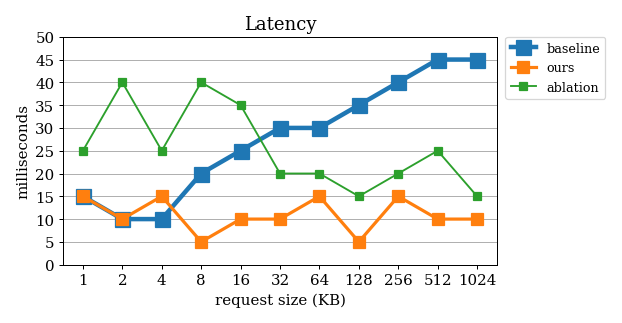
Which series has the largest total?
baseline
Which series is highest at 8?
ablation
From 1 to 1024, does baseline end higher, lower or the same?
higher
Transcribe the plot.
Title: Latency
x-axis: request size (KB), ticks 1 2 4 8 16 32 64 128 256 512 1024
y-axis: milliseconds, ticks 0 5 10 15 20 25 30 35 40 45 50
Legend: baseline, ours, ablation
Values:
baseline: 15 10 10 20 25 30 30 35 40 45 45
ours: 15 10 15 5 10 10 15 5 15 10 10
ablation: 25 40 25 40 35 20 20 15 20 25 15
